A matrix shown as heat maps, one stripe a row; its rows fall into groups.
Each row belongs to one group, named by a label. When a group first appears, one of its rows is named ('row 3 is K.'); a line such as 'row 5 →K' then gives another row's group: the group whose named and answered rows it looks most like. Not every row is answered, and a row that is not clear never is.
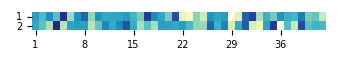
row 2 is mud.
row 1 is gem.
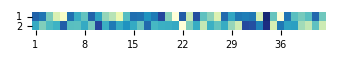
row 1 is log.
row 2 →gem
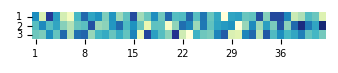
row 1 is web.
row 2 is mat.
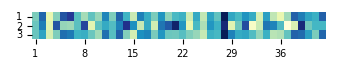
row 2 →mud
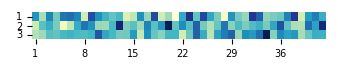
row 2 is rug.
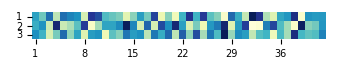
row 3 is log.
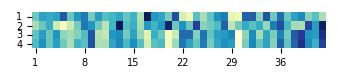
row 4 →mat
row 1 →gem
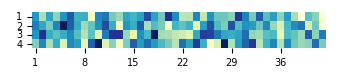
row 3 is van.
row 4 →log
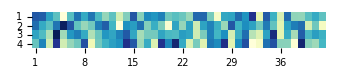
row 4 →mud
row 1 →log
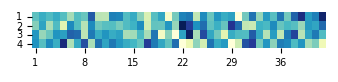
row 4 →gem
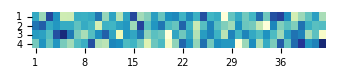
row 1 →web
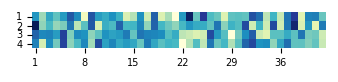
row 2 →van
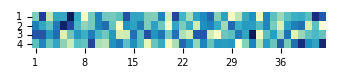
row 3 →log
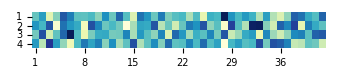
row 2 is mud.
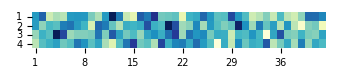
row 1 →van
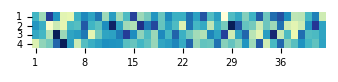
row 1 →web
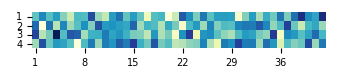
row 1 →mat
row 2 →gem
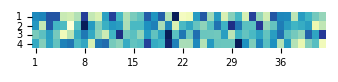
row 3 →rug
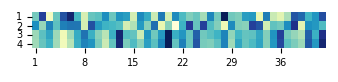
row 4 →rug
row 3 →rug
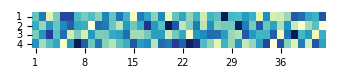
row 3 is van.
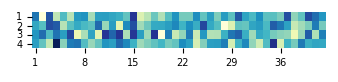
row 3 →van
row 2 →web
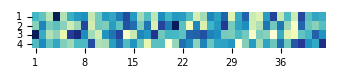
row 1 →mud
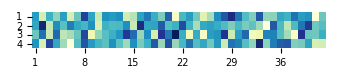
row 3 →mud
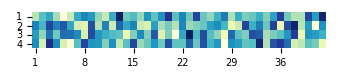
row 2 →van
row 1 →rug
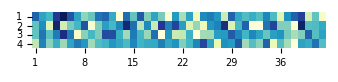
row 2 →mud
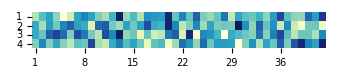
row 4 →mat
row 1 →rug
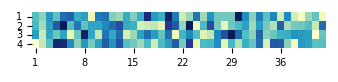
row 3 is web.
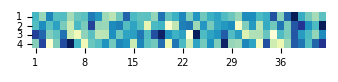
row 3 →log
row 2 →mat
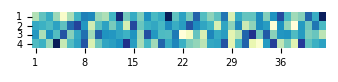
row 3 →gem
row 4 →mud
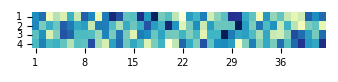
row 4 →mat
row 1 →van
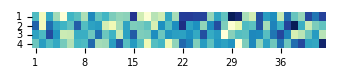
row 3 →web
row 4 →mat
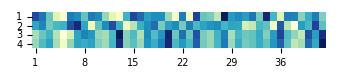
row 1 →log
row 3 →rug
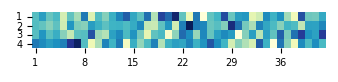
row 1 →mud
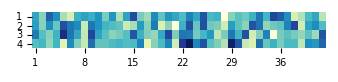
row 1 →web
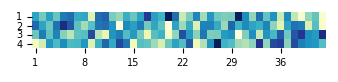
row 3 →mat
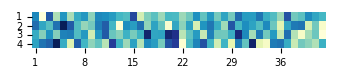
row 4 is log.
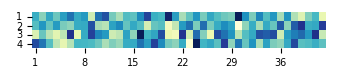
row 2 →mat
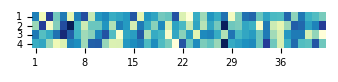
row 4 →log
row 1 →gem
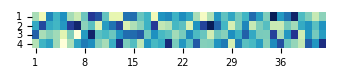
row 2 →van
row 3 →van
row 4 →rug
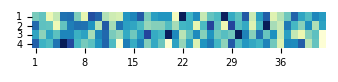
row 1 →log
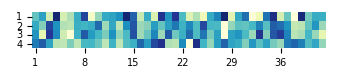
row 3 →web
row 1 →mud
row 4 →log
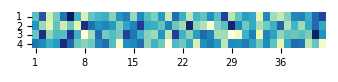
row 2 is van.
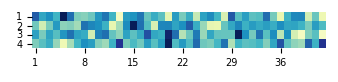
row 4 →rug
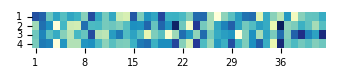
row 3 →mat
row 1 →log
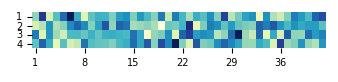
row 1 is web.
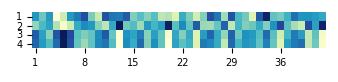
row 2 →rug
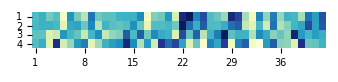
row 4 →mud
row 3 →log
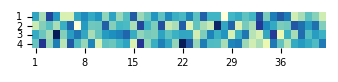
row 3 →mud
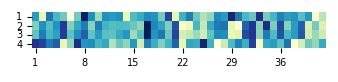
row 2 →gem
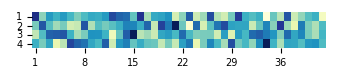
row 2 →mud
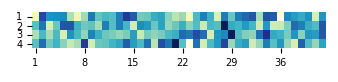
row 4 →mud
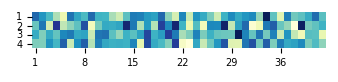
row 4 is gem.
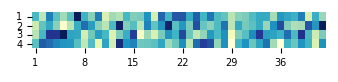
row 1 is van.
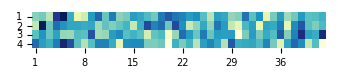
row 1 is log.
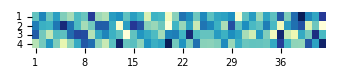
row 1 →mat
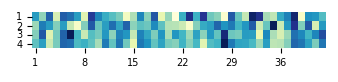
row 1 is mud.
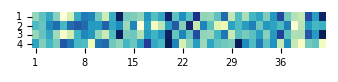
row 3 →rug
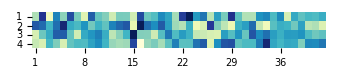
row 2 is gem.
